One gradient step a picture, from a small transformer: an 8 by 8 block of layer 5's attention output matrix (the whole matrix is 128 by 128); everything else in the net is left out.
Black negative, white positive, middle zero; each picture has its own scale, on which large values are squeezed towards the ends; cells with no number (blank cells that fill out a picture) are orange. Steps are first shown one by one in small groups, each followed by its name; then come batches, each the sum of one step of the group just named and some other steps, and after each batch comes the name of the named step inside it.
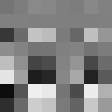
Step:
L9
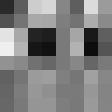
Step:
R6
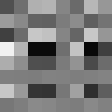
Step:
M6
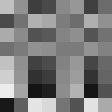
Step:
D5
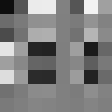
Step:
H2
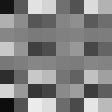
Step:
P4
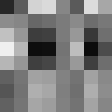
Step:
R6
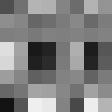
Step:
D5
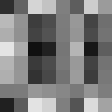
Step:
P4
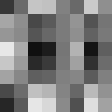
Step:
H2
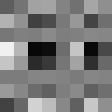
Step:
M6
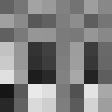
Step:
L9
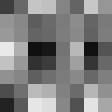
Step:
R6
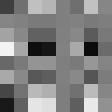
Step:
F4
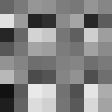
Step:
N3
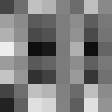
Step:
F4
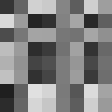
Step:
N3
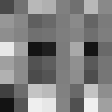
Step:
F4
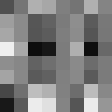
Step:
F4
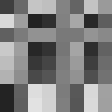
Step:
N3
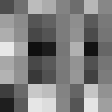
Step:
F4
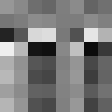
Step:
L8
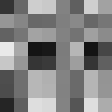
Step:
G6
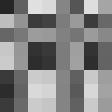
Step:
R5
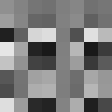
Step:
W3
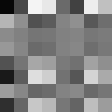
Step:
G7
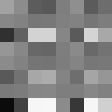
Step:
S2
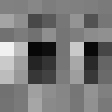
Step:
L8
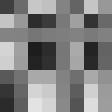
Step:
R5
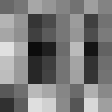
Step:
S2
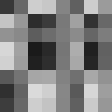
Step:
R5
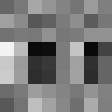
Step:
L8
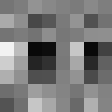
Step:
L8
